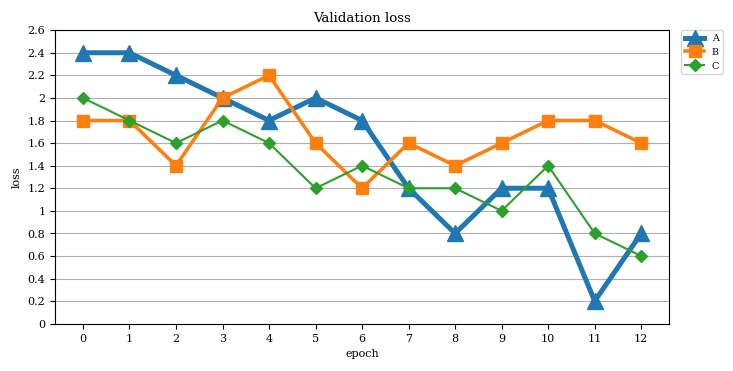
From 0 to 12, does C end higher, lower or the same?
lower
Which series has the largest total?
B
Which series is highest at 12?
B
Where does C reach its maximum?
0
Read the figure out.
Title: Validation loss
x-axis: epoch, ticks 0 1 2 3 4 5 6 7 8 9 10 11 12
y-axis: loss, ticks 0 0.2 0.4 0.6 0.8 1 1.2 1.4 1.6 1.8 2 2.2 2.4 2.6
Legend: A, B, C
Values:
A: 2.4 2.4 2.2 2 1.8 2 1.8 1.2 0.8 1.2 1.2 0.2 0.8
B: 1.8 1.8 1.4 2 2.2 1.6 1.2 1.6 1.4 1.6 1.8 1.8 1.6
C: 2 1.8 1.6 1.8 1.6 1.2 1.4 1.2 1.2 1 1.4 0.8 0.6
